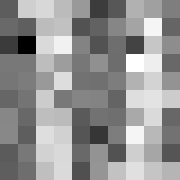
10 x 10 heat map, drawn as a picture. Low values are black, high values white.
Ninth with the highest average: middle right. Average level on the scale: 60%. Stripes: upright, repeating 2 times.
